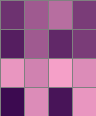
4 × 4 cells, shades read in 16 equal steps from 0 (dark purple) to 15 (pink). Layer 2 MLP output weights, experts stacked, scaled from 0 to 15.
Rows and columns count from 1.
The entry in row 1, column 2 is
8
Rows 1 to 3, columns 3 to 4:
10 5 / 3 5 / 15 13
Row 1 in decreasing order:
10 8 5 4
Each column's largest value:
14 13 15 14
